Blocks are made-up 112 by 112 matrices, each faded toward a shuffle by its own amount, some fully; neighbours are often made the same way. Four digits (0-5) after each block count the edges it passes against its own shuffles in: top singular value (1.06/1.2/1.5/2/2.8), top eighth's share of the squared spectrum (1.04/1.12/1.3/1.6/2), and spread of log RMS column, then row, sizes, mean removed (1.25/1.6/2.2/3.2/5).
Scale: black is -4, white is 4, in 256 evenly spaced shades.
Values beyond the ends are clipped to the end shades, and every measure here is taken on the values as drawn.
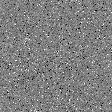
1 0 0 0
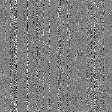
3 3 4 0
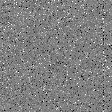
2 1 1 0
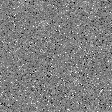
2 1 0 0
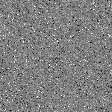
0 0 0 0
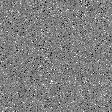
3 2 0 0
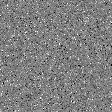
2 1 0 0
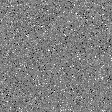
0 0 0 0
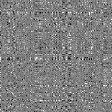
5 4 3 3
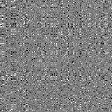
5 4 3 3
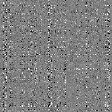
4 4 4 3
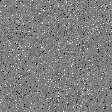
2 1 1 0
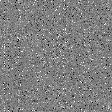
3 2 2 1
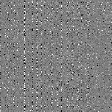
4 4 3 2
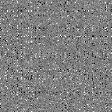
4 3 3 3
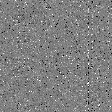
3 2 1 0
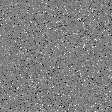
0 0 0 0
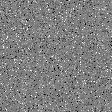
2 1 0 0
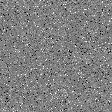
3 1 0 0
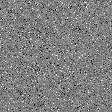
0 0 0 0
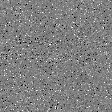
1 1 1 1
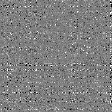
2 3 3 3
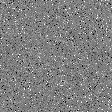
0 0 0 0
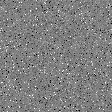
0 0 0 0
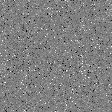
1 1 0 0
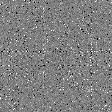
2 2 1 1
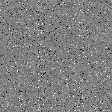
1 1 1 1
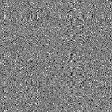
4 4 3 2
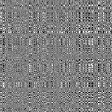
5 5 4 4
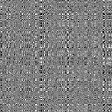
5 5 4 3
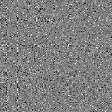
4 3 2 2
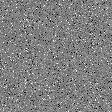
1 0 0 0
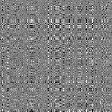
5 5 4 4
